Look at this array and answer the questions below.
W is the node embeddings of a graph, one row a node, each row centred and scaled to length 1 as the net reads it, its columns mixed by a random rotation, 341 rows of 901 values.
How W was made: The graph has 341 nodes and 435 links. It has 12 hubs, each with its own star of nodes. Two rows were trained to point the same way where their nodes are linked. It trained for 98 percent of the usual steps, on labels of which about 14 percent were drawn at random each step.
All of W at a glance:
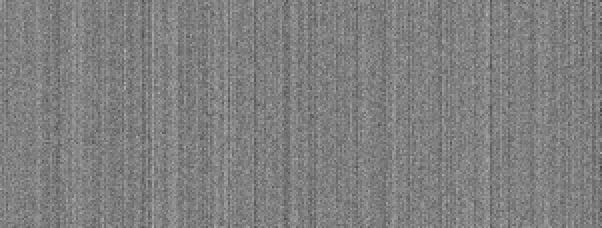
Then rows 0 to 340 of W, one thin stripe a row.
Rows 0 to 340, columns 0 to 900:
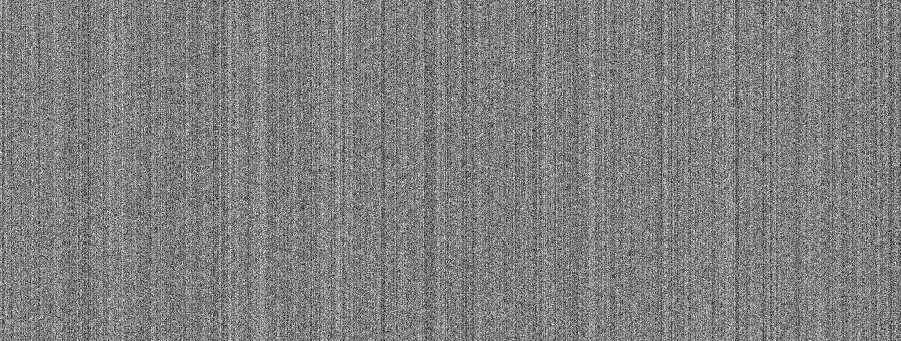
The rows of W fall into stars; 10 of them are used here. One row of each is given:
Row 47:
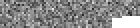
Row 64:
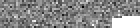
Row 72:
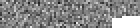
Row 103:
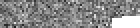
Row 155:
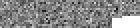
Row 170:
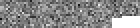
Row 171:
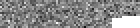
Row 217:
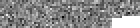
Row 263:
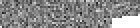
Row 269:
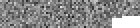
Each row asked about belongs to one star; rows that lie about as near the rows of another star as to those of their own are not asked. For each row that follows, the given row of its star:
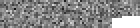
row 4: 269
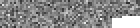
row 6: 170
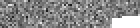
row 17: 263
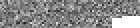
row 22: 64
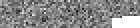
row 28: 269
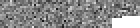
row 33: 155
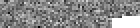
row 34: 217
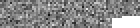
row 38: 64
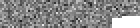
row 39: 155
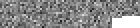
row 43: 64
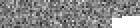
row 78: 64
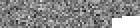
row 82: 217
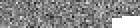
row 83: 171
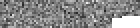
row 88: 263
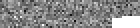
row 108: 64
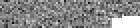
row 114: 217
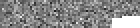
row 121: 64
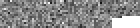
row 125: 217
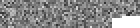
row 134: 171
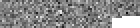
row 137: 72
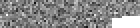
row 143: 103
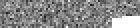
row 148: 171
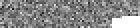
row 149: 263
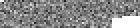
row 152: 155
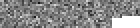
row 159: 170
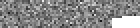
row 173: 269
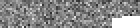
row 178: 171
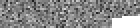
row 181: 155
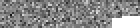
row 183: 263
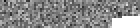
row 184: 263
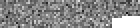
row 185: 64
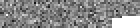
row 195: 103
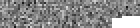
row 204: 47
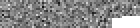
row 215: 155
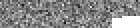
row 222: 171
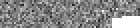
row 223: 47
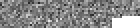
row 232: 170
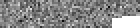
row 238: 155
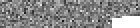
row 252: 47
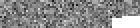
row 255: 269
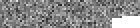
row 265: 269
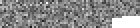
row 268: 103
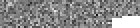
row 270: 170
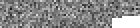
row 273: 155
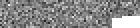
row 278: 155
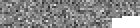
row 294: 263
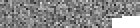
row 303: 217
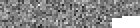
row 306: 217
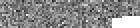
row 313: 269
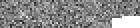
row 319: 64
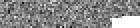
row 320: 47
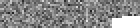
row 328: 269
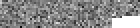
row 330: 217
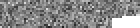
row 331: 217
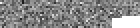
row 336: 269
